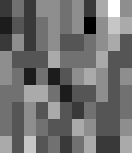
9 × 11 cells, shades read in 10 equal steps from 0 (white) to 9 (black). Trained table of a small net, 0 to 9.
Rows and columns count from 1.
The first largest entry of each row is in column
1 8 1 2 3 6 7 2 6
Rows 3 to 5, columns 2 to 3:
4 7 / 6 6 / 5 8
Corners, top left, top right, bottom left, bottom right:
7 4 3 3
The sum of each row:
50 57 57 55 57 56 59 55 54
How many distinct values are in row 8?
4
